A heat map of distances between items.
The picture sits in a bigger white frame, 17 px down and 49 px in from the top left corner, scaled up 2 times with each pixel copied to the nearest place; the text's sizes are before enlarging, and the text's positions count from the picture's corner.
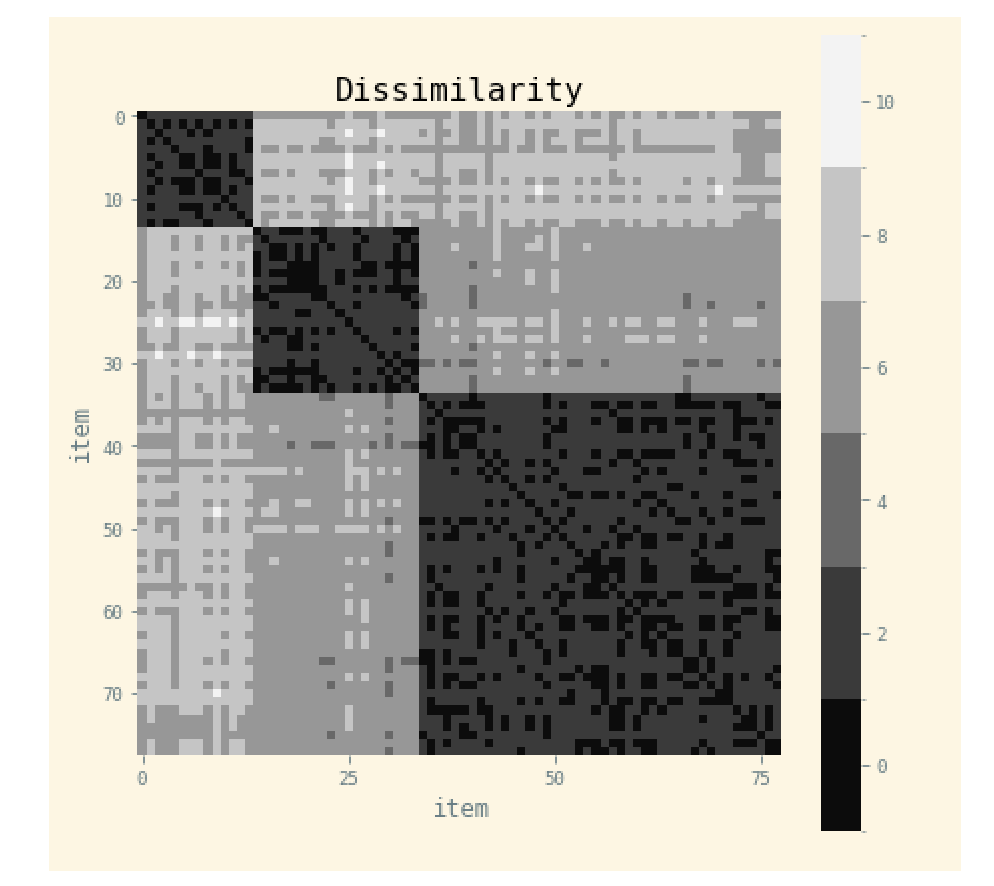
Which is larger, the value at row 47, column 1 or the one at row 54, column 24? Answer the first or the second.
the first
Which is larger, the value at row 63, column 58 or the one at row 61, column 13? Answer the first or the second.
the second
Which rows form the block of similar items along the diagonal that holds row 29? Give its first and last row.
14 to 33
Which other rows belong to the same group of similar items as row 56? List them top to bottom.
34, 35, 36, 37, 38, 39, 40, 41, 42, 43, 44, 45, 46, 47, 48, 49, 50, 51, 52, 53, 54, 55, 57, 58, 59, 60, 61, 62, 63, 64, 65, 66, 67, 68, 69, 70, 71, 72, 73, 74, 75, 76, 77
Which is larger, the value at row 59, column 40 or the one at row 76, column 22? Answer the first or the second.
the second
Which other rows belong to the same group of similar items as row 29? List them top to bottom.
14, 15, 16, 17, 18, 19, 20, 21, 22, 23, 24, 25, 26, 27, 28, 30, 31, 32, 33
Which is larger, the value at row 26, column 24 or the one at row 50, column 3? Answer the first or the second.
the second
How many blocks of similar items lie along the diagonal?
3
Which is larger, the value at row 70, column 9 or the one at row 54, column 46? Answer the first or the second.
the first
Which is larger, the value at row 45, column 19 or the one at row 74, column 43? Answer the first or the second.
the first
